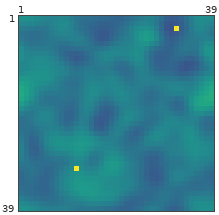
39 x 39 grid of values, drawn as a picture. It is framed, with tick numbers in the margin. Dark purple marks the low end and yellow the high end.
Lone odd cells: 2, each higher than its neighbours. Mirror symmetry: none. Grain: blotchy. Roughest part: top right. Slope: none.
